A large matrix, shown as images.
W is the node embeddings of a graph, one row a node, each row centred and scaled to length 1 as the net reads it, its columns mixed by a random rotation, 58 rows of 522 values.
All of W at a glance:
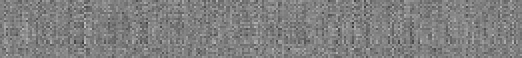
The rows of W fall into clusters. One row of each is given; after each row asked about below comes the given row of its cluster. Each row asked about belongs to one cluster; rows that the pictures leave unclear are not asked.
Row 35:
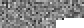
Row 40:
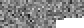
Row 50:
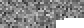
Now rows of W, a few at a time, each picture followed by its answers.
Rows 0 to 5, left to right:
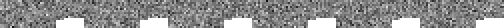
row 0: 50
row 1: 50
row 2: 50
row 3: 35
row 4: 40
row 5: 35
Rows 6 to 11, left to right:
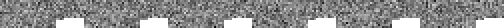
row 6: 50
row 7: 50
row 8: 50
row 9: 40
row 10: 50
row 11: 35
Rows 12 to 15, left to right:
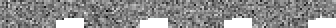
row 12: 35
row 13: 40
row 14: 50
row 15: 50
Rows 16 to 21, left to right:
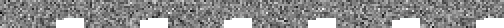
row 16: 50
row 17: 35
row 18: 40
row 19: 35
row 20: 35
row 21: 50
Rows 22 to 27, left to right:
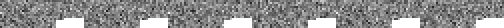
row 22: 40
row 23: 40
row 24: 40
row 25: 35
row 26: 40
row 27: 40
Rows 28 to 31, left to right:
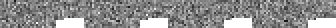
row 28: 35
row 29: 35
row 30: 40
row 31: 35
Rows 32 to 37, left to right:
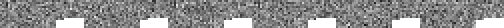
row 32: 35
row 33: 40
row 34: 35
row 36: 50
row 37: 40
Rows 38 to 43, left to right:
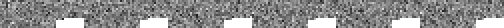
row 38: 35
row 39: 40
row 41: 40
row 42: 40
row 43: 40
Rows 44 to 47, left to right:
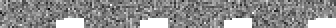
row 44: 50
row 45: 35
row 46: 35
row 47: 40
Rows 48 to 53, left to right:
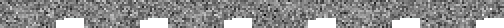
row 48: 50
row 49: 50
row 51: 40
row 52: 50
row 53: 35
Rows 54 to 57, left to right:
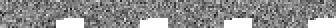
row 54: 50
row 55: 40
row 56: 35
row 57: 40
